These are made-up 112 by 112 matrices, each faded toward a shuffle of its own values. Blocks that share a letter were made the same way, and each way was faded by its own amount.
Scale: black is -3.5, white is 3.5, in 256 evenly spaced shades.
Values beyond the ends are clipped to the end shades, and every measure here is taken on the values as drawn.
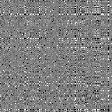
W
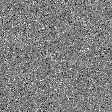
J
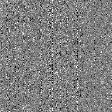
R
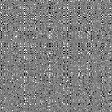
W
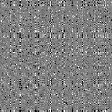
W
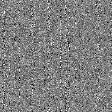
R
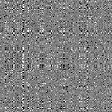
W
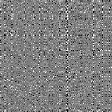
W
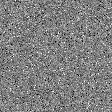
J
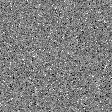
J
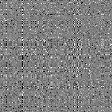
W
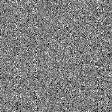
R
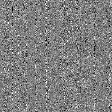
R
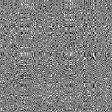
W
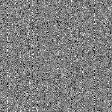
R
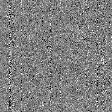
R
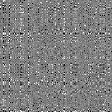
W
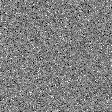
J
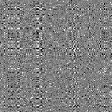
W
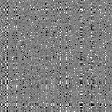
W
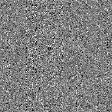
R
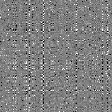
W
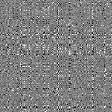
W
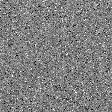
J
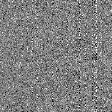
R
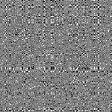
W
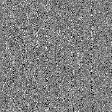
R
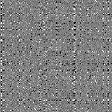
W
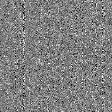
R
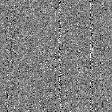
R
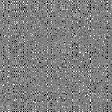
W
